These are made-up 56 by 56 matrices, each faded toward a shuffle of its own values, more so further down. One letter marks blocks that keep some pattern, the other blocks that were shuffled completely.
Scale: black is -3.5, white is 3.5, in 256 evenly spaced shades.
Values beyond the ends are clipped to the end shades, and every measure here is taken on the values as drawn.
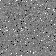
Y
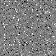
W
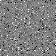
W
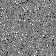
Y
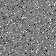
Y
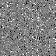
W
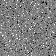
Y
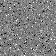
Y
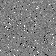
Y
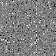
W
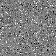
W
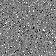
Y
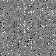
W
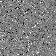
Y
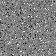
Y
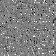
W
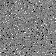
Y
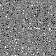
W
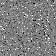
Y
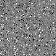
W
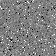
Y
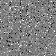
W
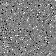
Y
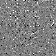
W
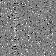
W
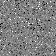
Y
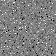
Y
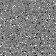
W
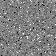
Y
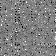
W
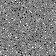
Y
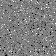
Y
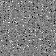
W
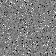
Y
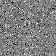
Y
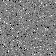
Y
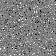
Y
